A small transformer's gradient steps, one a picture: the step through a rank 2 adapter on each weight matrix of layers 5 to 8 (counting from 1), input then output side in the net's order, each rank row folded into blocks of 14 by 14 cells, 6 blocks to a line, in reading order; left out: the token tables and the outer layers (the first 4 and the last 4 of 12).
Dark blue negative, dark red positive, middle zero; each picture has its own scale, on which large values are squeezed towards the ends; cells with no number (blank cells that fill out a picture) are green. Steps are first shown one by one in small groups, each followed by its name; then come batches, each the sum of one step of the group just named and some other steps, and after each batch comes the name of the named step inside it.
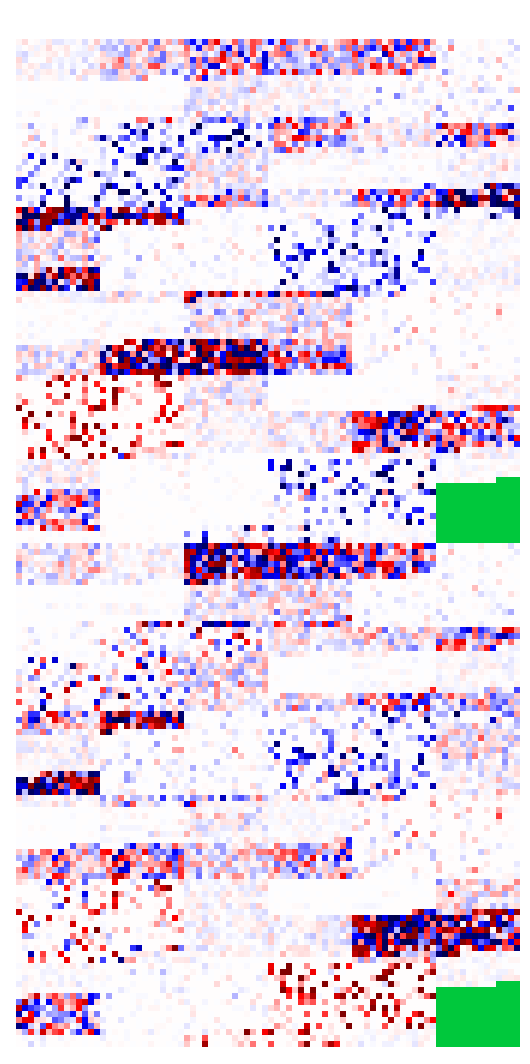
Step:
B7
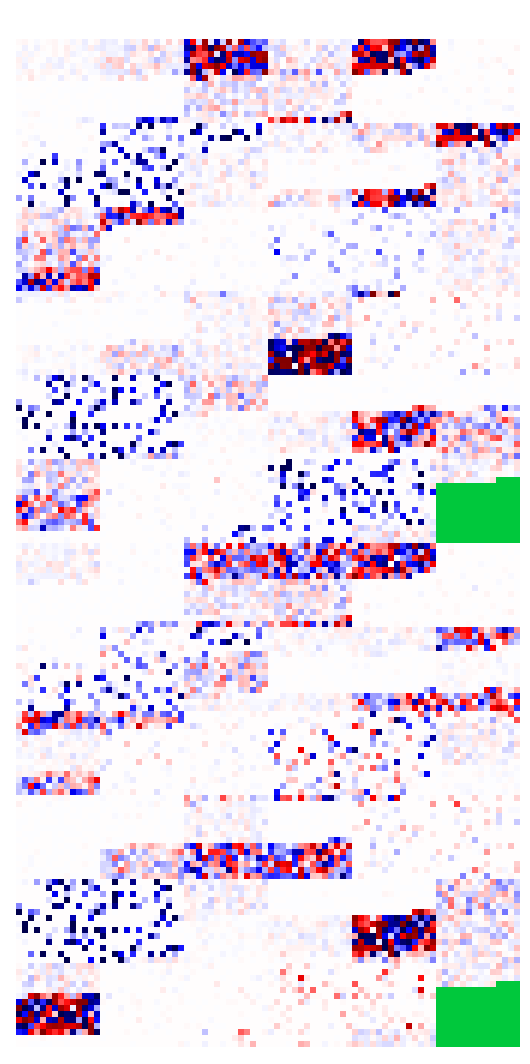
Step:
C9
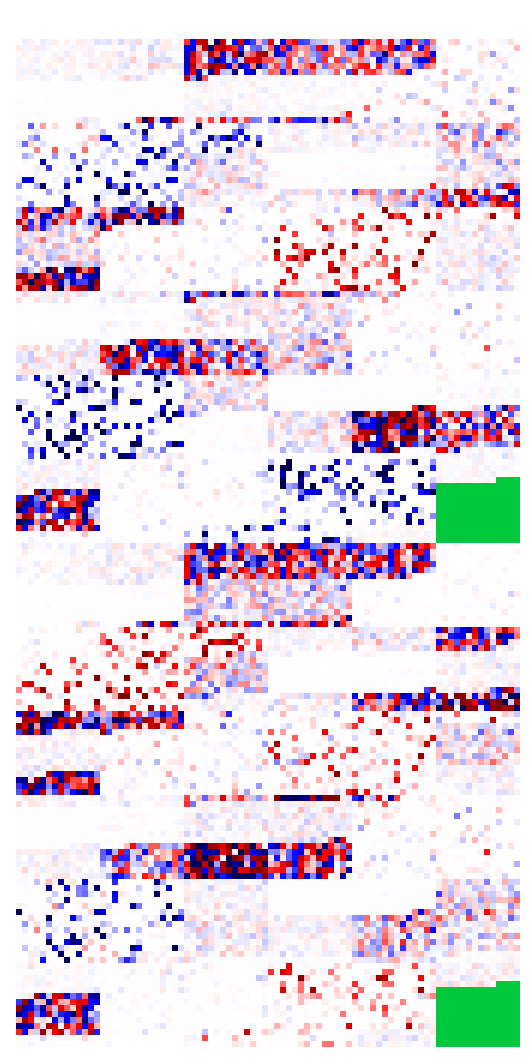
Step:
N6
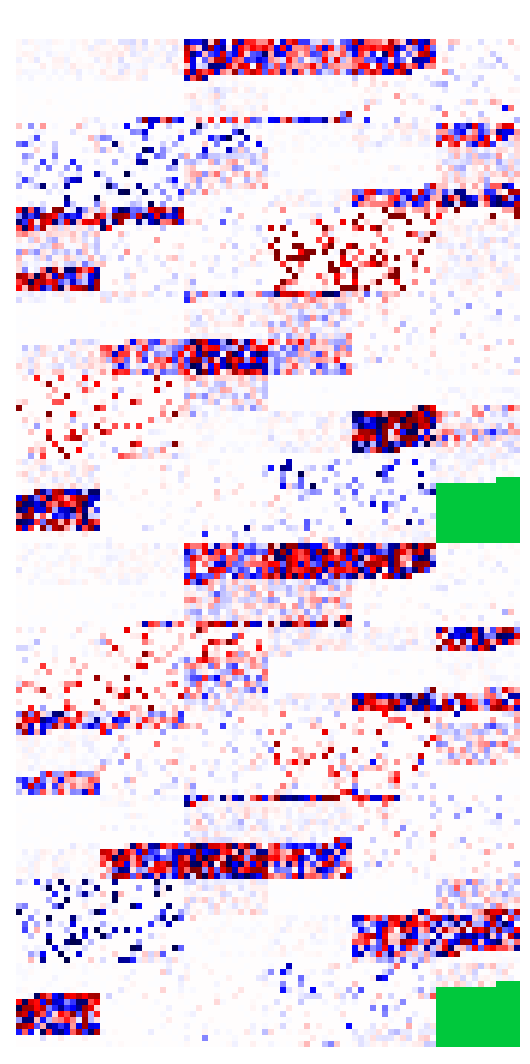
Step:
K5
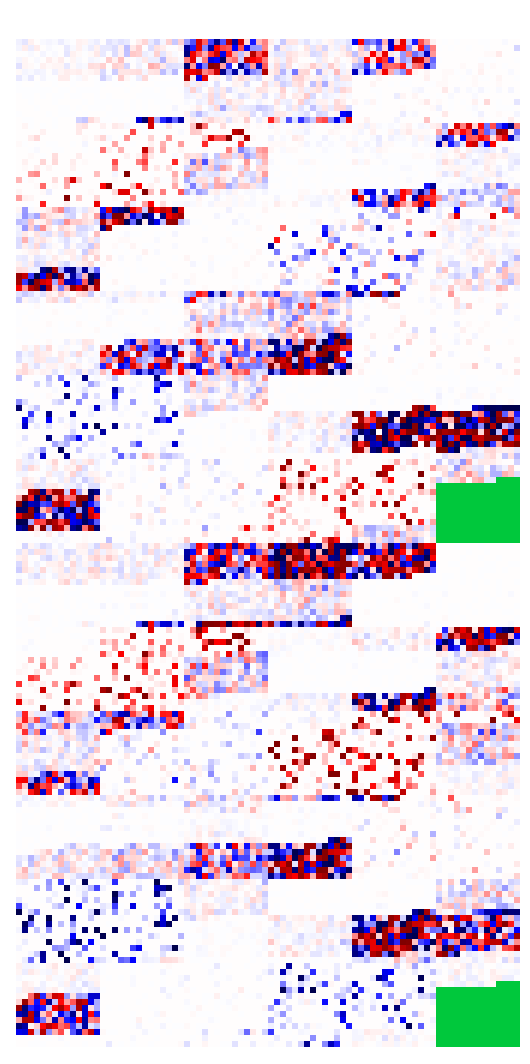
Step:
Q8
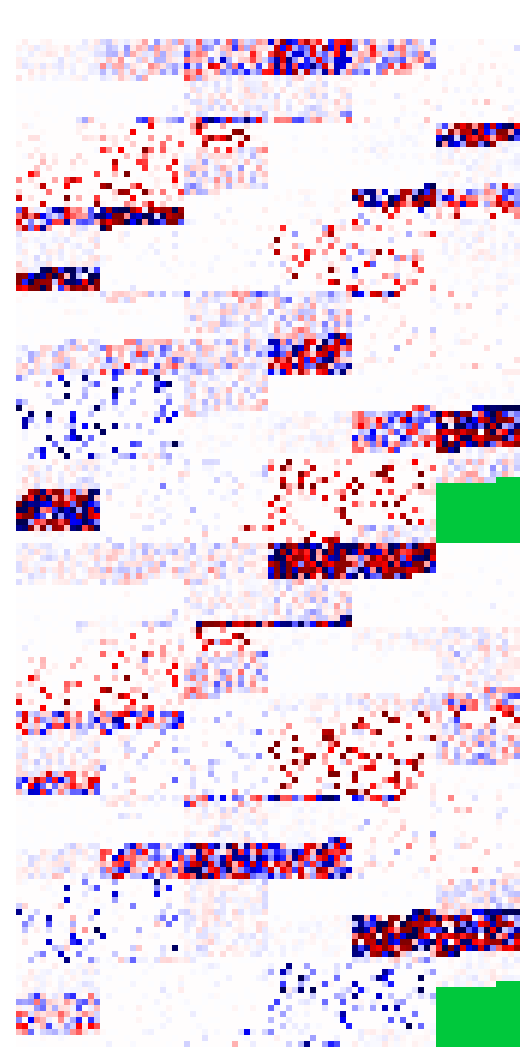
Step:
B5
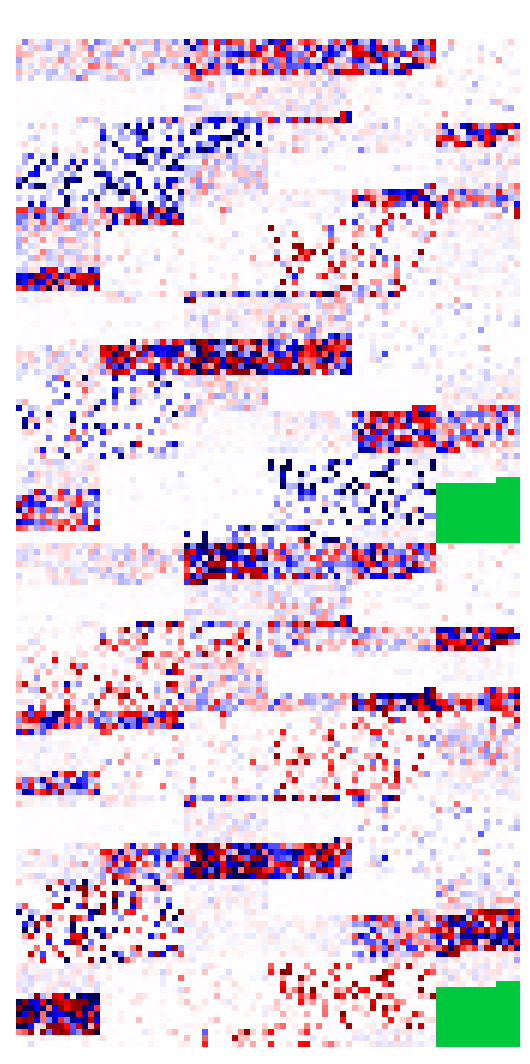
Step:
C9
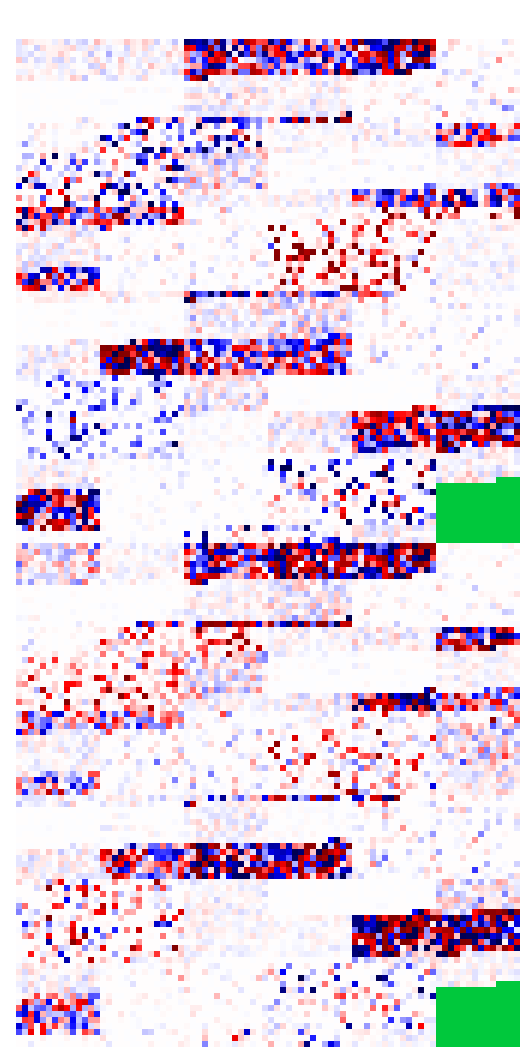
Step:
Q8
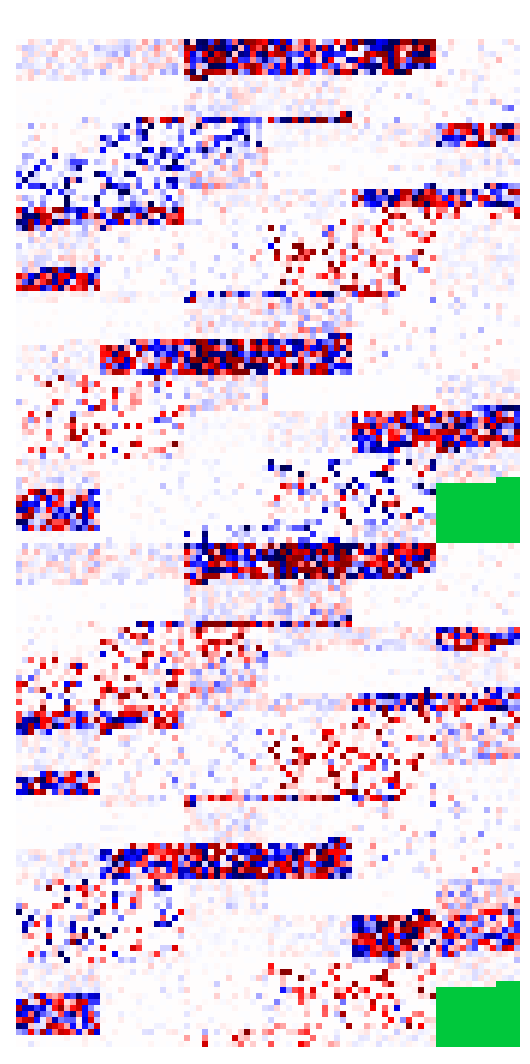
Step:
Q8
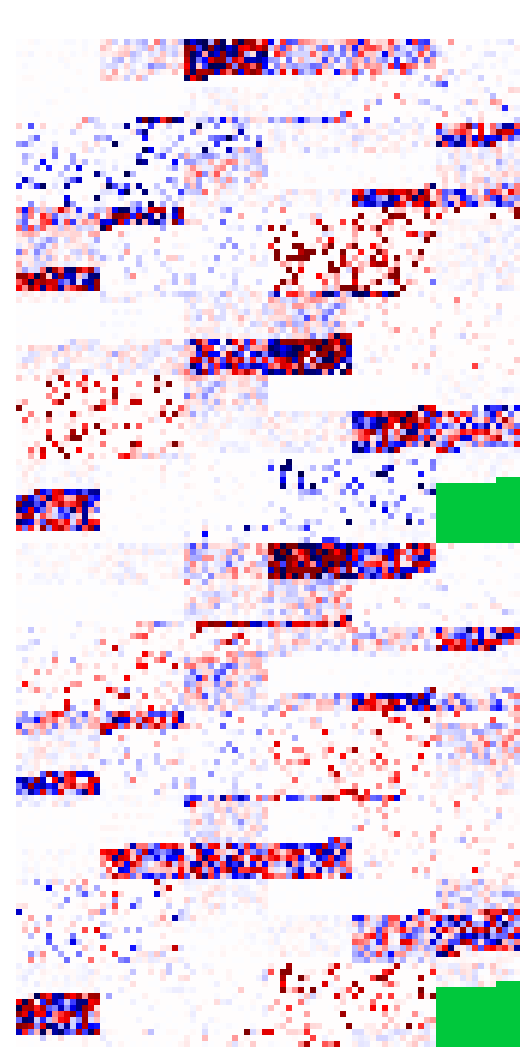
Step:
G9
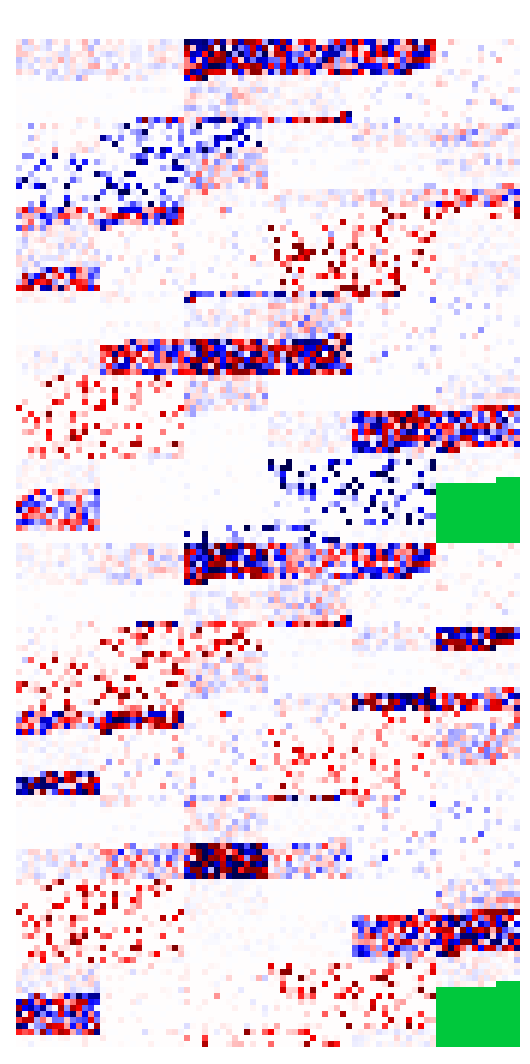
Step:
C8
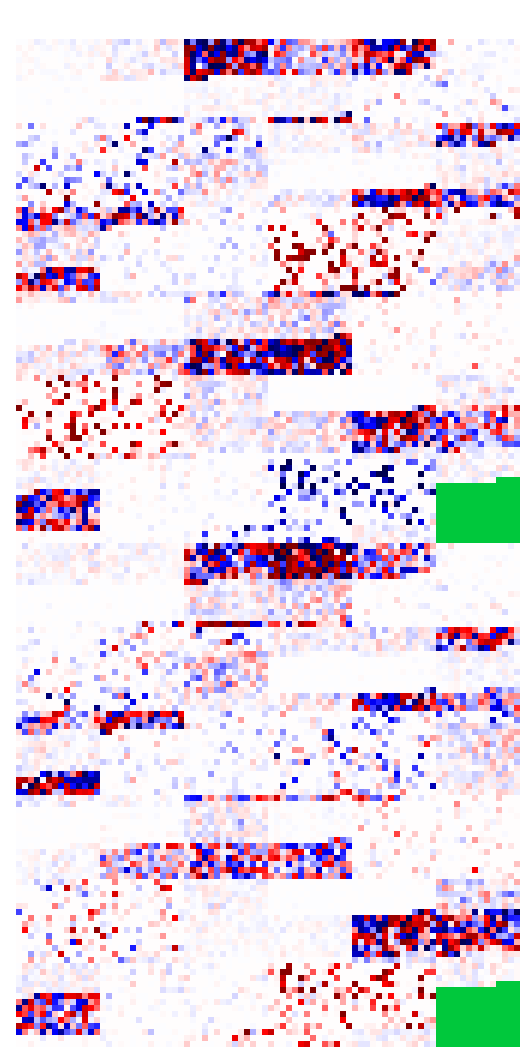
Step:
G9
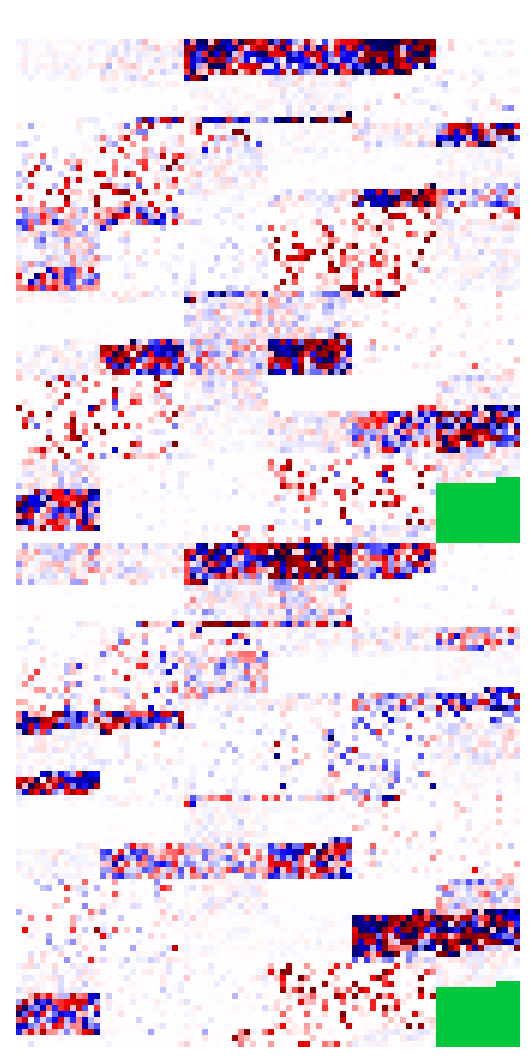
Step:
G9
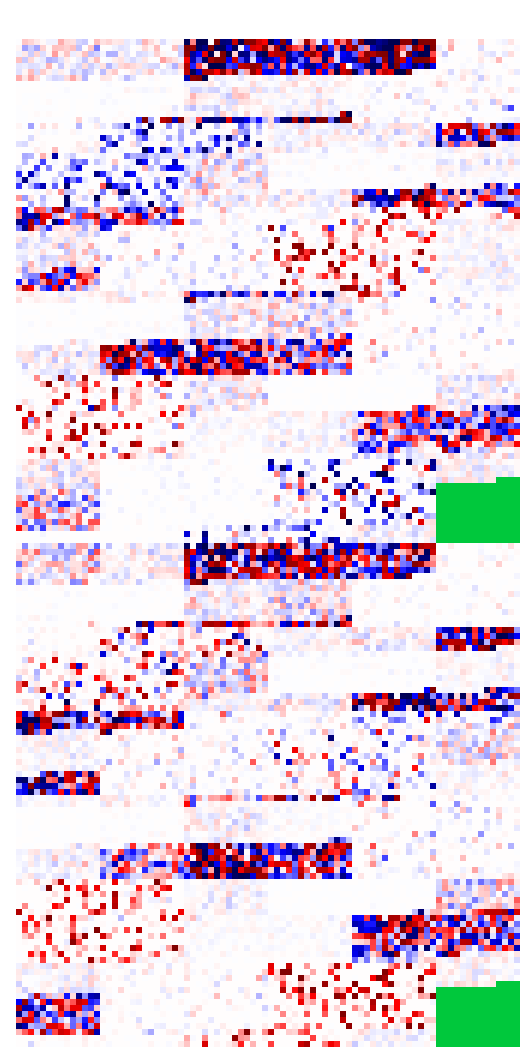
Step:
C8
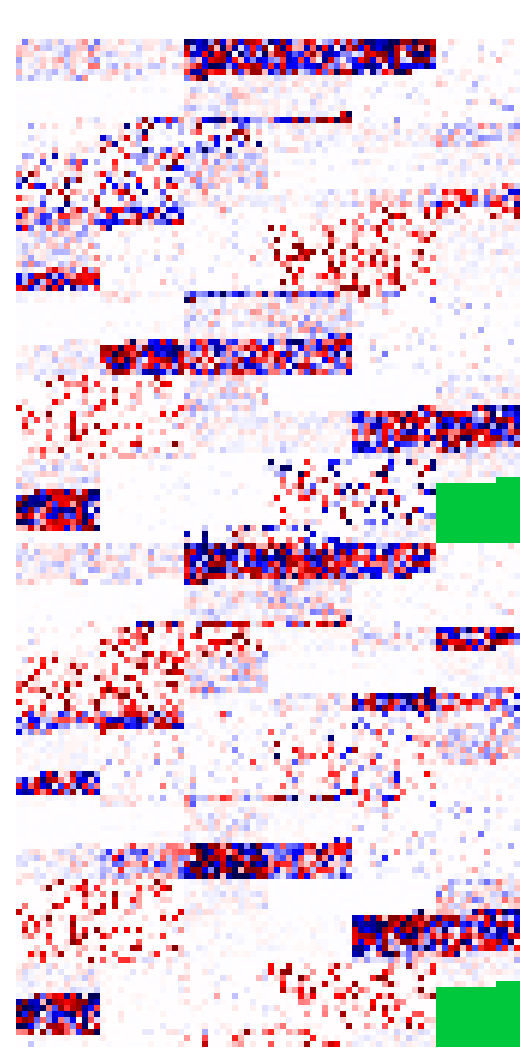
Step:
C8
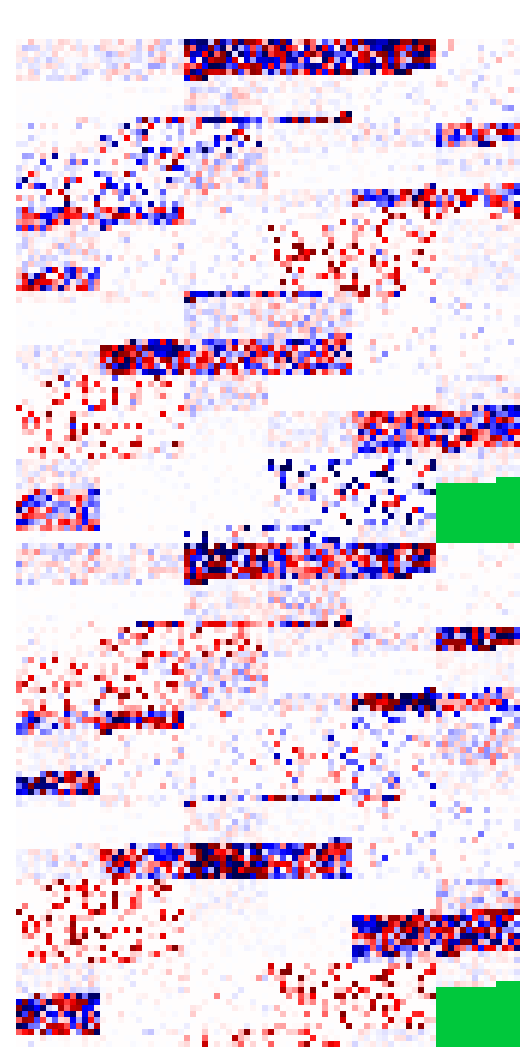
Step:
C8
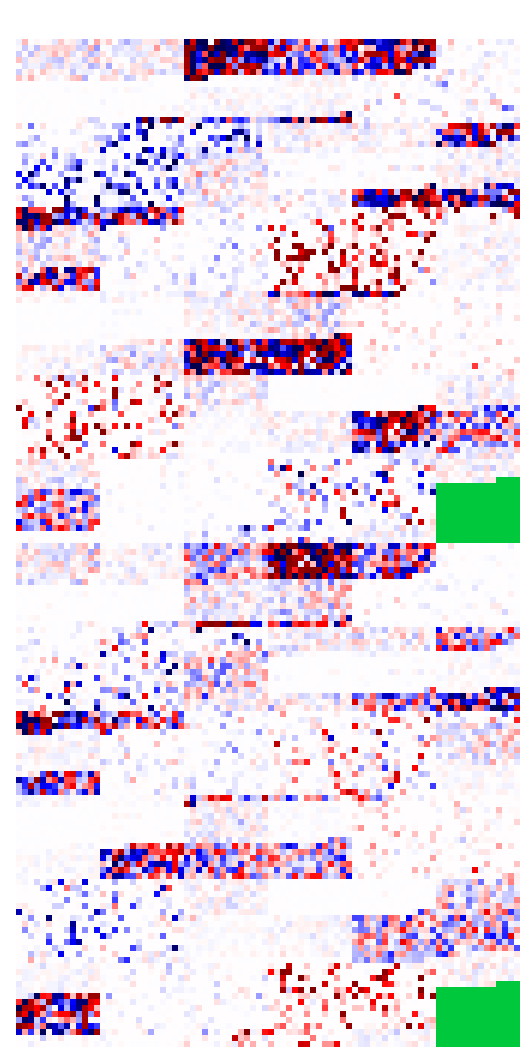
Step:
G9
